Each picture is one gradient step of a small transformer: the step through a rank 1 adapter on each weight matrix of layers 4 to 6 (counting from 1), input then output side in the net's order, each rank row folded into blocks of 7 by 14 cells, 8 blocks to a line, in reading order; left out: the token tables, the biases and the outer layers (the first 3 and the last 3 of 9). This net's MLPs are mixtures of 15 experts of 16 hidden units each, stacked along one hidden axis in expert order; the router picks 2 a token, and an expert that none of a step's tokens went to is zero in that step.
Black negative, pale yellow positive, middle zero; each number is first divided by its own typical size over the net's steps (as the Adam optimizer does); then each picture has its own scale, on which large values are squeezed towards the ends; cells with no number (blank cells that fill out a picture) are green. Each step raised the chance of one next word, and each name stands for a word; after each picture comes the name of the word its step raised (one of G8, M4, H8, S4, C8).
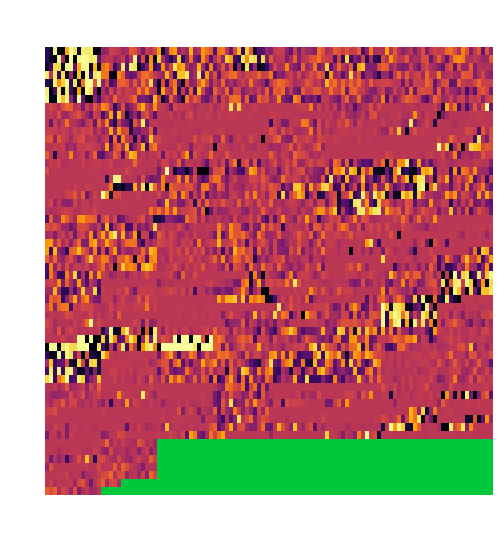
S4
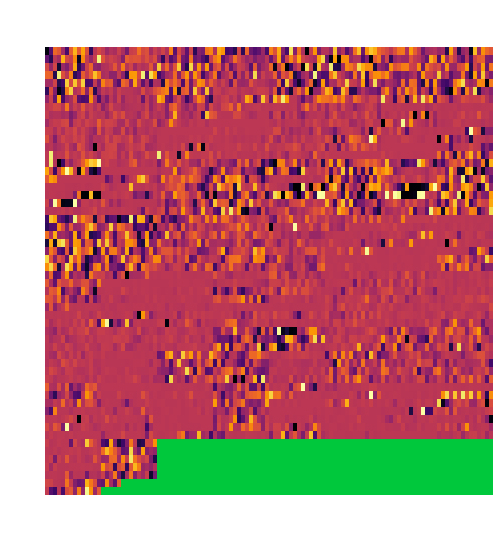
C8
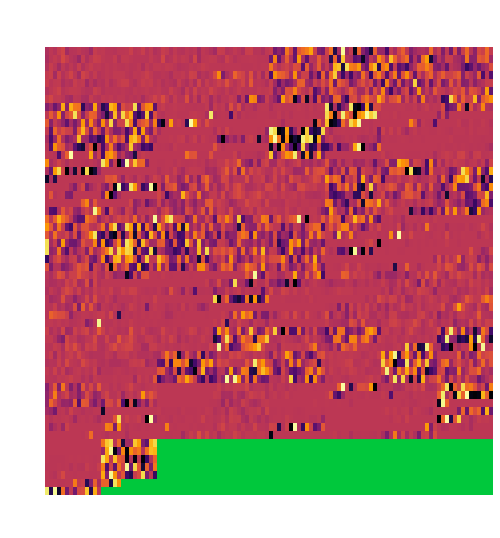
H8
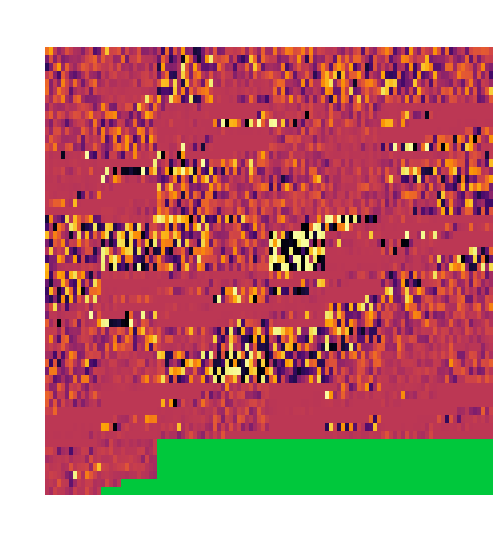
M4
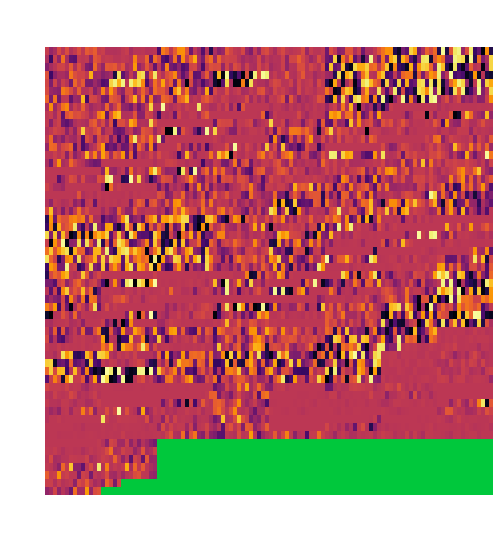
M4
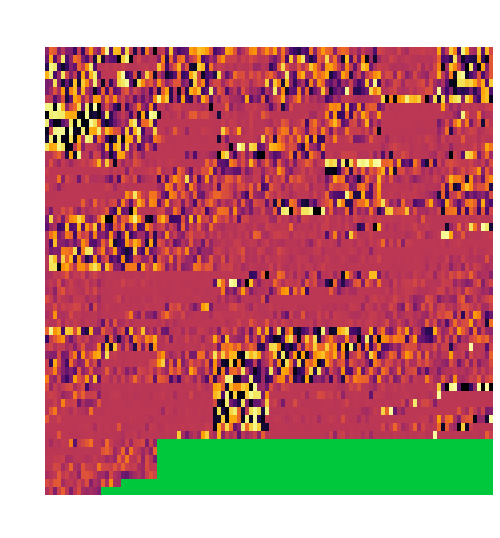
S4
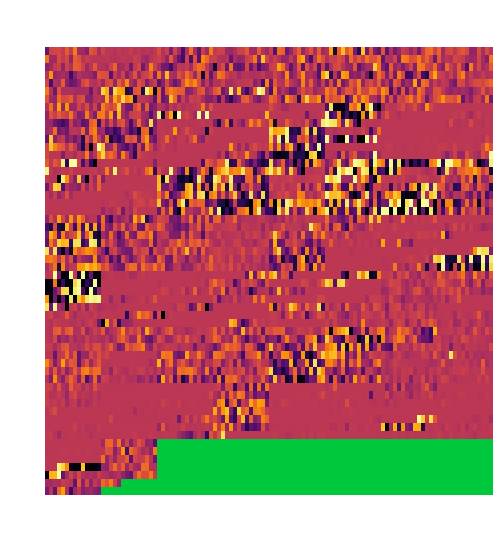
S4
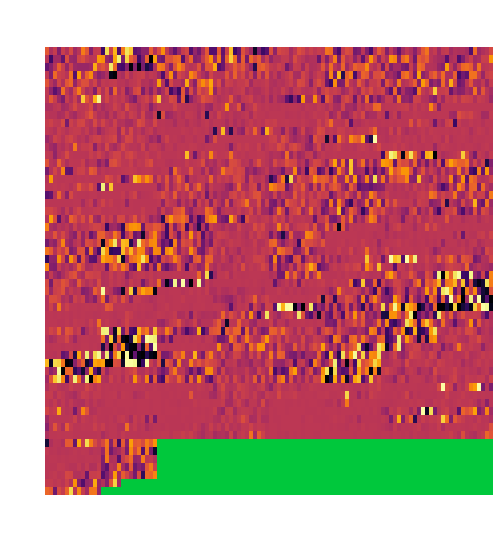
M4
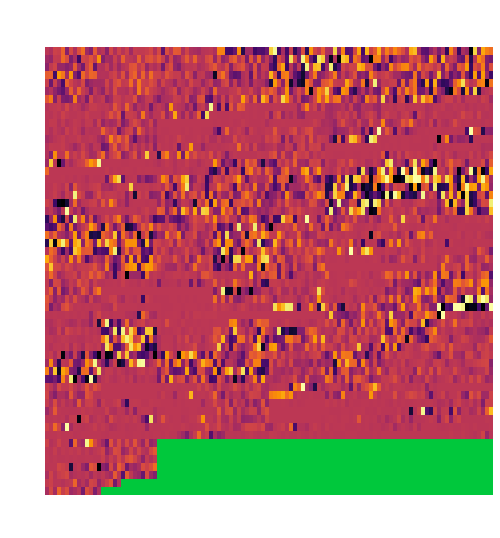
C8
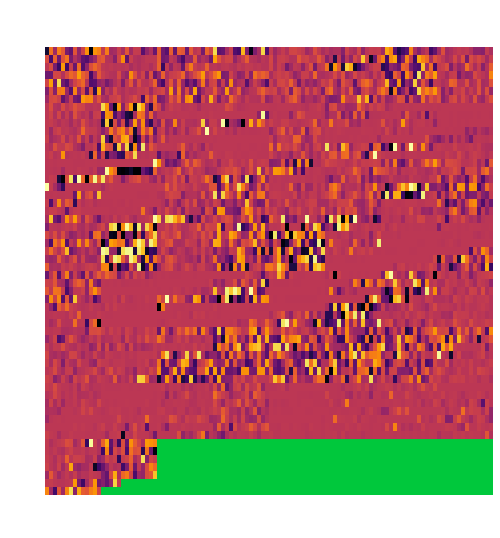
M4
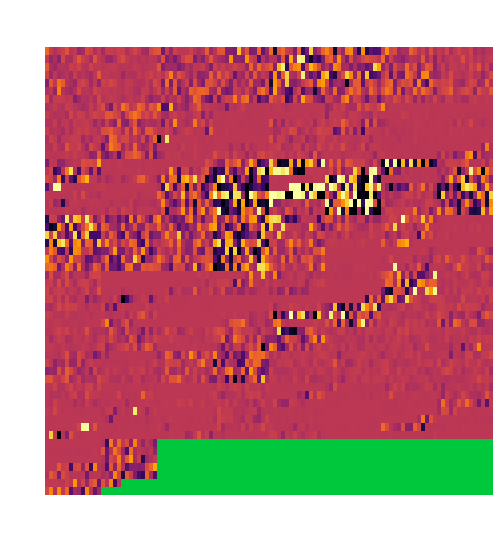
C8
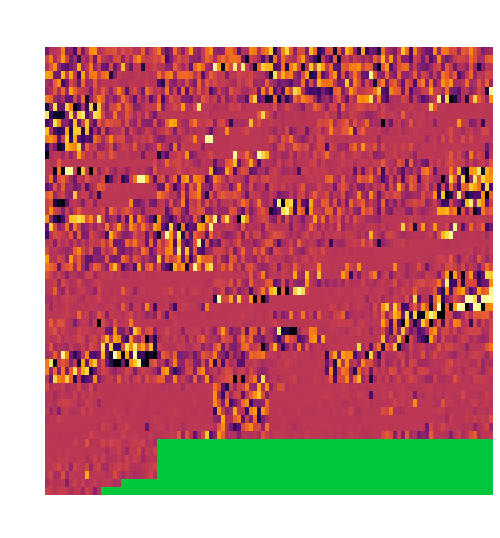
C8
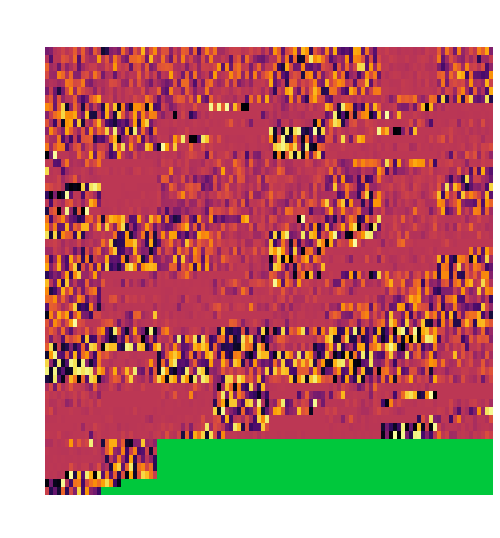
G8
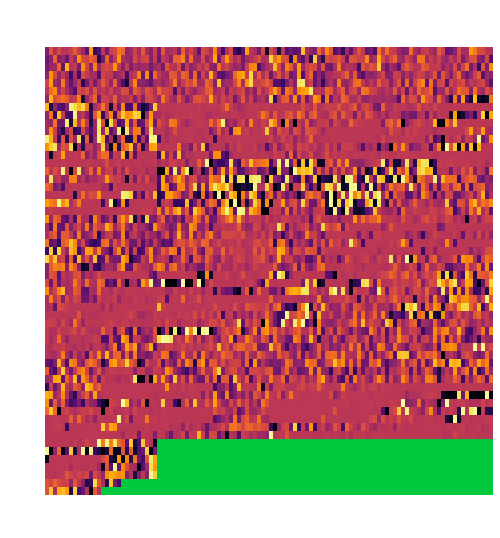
S4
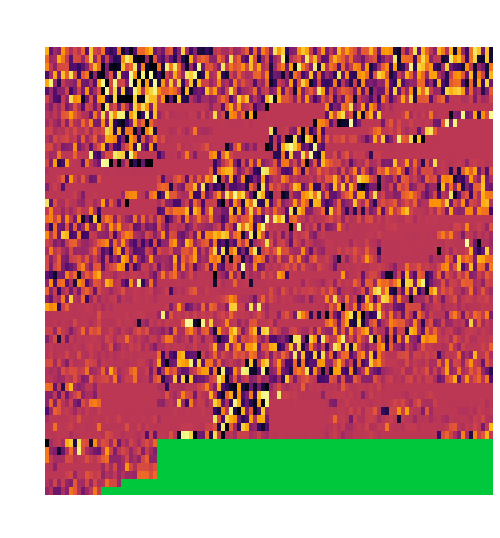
G8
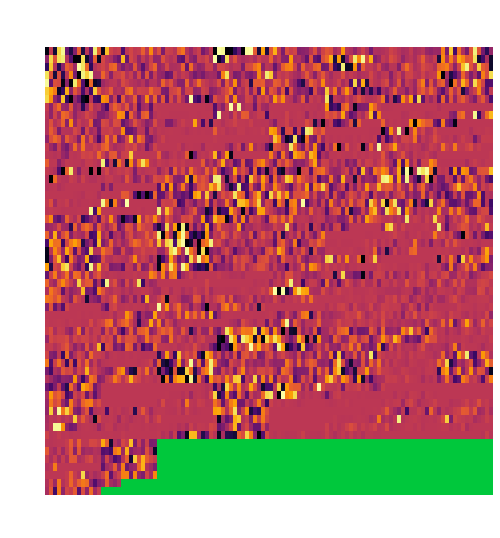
H8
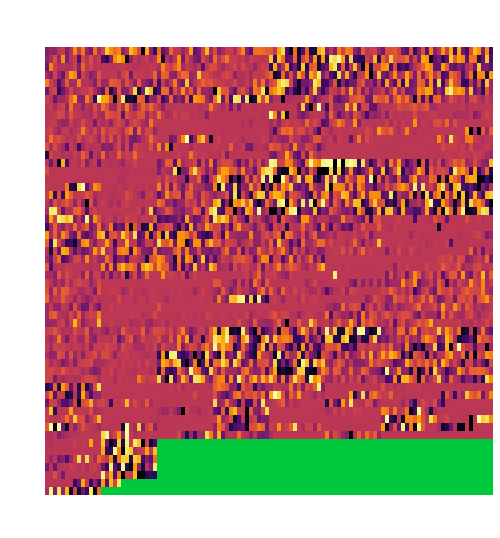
G8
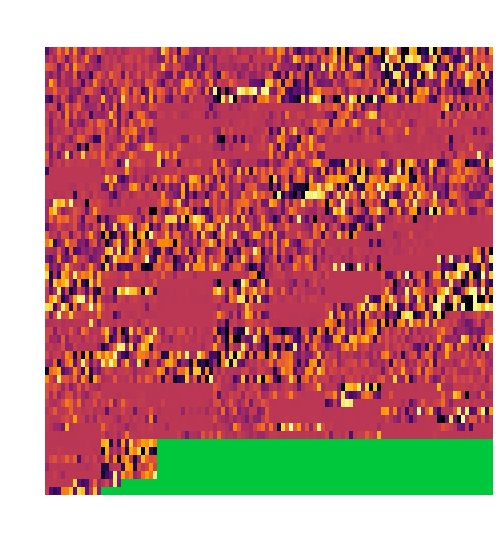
M4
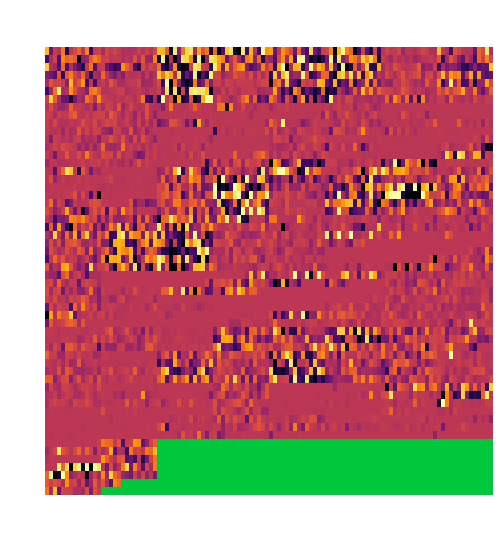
H8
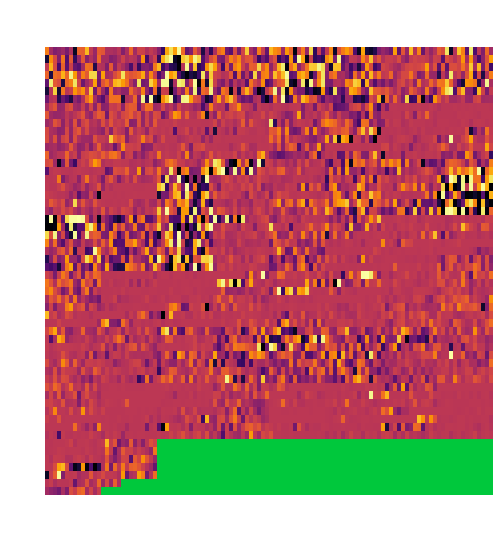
C8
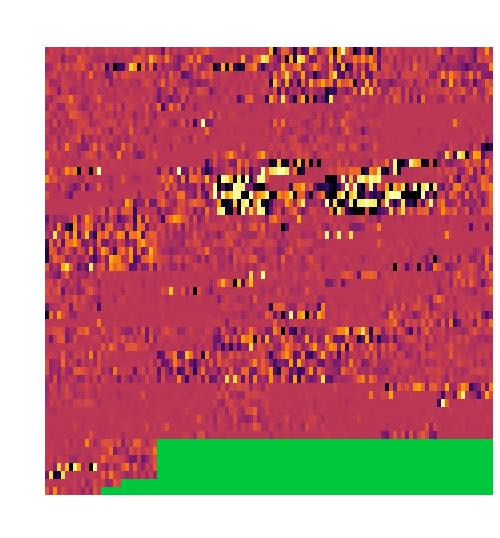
H8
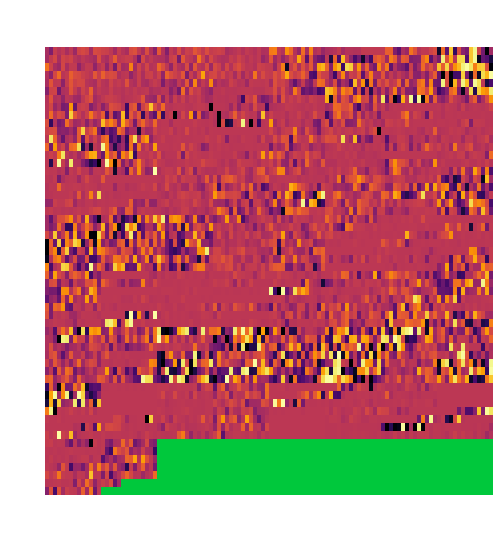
H8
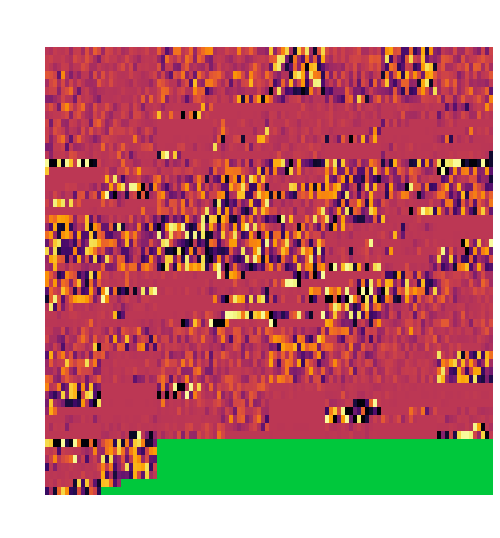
S4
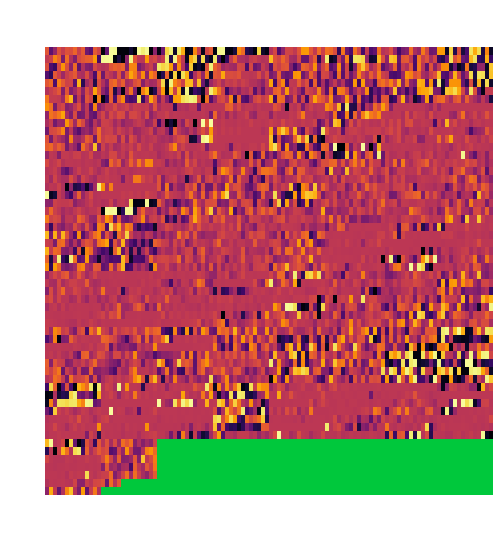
G8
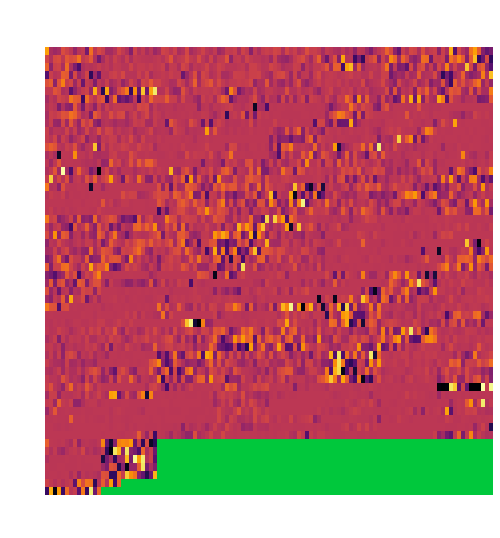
H8
